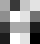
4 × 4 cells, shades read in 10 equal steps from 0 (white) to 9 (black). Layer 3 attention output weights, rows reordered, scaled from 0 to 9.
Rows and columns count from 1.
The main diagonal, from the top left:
3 0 3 9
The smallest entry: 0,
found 2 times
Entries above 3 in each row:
1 2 2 2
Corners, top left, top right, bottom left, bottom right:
3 1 8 9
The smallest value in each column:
3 0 1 1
